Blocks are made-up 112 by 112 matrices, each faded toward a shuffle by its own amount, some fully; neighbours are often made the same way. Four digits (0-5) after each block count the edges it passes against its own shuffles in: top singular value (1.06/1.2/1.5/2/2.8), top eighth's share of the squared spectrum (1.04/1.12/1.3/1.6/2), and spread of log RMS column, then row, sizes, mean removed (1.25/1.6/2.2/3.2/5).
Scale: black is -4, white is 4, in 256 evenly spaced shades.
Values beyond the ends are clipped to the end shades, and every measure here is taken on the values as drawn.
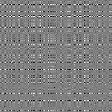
5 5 4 4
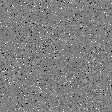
2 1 0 0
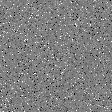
0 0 0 0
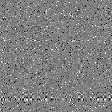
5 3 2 2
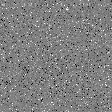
2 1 0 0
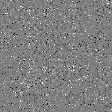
4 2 1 1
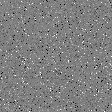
2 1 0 0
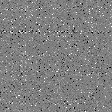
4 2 1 1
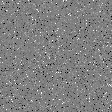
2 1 0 0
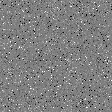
2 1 0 0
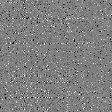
4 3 2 2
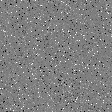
0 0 0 0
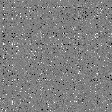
4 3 1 2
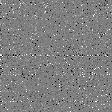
4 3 1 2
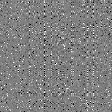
5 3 2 2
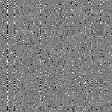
5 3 2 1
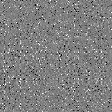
4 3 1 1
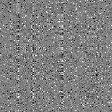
5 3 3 2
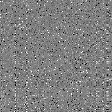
4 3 2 2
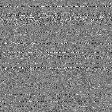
2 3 0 4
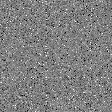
3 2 1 1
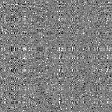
5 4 3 3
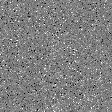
2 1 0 0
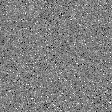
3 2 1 0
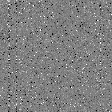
3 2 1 0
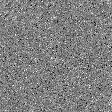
0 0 0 0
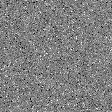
0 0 0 0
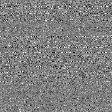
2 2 0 4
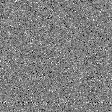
1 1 0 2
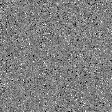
2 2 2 1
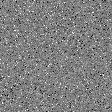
0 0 0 0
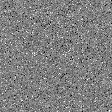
2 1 1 0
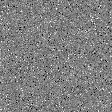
0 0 0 0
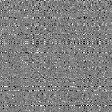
5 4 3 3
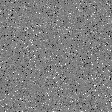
0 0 0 0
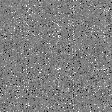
3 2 1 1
